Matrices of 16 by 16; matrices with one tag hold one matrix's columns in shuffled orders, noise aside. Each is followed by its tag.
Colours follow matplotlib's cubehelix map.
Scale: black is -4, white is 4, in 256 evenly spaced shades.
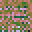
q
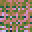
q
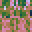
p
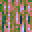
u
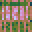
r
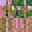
p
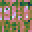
r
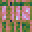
r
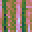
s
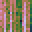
s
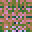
q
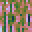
u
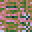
q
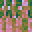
p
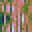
u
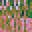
p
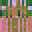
p
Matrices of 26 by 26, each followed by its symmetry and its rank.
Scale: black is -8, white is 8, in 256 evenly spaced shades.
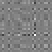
symmetric, rank two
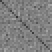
symmetric, full rank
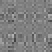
neither, rank three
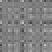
symmetric, rank two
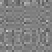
neither, rank three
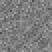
symmetric, full rank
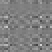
neither, rank two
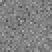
symmetric, full rank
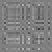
antisymmetric, rank two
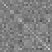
symmetric, rank five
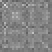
symmetric, rank five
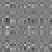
neither, rank two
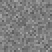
symmetric, full rank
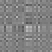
symmetric, rank two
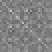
symmetric, rank five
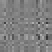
neither, rank two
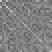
symmetric, rank five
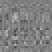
neither, rank three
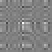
symmetric, rank two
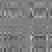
neither, rank two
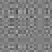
antisymmetric, rank two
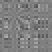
antisymmetric, rank two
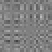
antisymmetric, rank two
